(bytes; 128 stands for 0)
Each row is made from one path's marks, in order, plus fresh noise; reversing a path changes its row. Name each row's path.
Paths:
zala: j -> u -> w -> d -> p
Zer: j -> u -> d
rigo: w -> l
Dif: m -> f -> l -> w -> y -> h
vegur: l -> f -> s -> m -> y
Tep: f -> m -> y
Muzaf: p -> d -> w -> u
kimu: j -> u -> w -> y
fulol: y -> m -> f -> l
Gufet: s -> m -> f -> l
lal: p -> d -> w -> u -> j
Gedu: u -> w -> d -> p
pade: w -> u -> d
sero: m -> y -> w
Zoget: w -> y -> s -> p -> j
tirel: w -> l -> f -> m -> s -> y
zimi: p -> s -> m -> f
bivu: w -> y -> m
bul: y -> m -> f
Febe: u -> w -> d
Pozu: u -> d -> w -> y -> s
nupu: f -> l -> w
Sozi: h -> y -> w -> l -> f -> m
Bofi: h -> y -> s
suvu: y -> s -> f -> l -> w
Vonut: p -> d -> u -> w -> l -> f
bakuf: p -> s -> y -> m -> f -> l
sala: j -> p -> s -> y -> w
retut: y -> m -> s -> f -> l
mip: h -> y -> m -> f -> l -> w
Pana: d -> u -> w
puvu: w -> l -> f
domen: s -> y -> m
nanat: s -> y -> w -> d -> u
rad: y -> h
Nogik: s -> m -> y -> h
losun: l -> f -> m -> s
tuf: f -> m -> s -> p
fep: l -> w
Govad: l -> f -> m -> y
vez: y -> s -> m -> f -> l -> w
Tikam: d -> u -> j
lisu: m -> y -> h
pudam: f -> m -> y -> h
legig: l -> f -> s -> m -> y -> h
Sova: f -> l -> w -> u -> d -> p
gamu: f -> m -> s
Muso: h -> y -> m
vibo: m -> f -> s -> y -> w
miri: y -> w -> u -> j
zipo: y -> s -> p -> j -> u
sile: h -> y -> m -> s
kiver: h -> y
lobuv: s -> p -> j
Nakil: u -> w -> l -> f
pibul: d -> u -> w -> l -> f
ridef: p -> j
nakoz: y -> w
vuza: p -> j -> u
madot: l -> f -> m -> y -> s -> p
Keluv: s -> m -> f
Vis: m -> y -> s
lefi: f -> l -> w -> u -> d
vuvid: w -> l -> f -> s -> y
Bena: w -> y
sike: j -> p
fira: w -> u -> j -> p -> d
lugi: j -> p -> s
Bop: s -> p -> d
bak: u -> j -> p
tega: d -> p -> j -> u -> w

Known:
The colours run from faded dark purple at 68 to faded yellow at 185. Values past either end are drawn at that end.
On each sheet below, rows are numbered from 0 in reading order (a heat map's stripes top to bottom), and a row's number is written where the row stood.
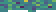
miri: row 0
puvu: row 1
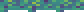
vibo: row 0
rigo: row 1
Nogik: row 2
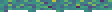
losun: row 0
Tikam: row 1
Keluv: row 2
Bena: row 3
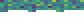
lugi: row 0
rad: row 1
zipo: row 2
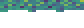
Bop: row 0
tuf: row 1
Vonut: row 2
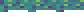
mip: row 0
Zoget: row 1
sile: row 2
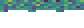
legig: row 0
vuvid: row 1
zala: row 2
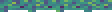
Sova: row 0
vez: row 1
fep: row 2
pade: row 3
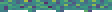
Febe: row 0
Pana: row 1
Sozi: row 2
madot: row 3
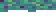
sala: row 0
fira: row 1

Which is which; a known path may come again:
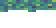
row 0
Govad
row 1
kiver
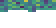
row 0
pibul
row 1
fulol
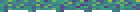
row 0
losun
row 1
vegur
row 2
pudam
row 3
kimu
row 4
lal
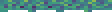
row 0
lobuv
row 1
nupu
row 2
fira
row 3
vuza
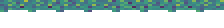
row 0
bul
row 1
Keluv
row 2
Sozi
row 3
Bofi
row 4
Pana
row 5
sero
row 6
suvu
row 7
zimi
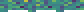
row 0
Tikam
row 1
vez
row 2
Tep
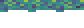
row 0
Vonut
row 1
ridef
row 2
lefi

